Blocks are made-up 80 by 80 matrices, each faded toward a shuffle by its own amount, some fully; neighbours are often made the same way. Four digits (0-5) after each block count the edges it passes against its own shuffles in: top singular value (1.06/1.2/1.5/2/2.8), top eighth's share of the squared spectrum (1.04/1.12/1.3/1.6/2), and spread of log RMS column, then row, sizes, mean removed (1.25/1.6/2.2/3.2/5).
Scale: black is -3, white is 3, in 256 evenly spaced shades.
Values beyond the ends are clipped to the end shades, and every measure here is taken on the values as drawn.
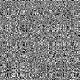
4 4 2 2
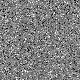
0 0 0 0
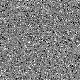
2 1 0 0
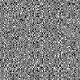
4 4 3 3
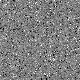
0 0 1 0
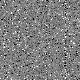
1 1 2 0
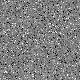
0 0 0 0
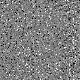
1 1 1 0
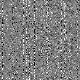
2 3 3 0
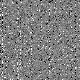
2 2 2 0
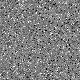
0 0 0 0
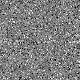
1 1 0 1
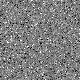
1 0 0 0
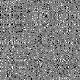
4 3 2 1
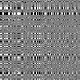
5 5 4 4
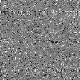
4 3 1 1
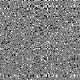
4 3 2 2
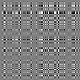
5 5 5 5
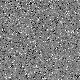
0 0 0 0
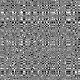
5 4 3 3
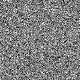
0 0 2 0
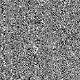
1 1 3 0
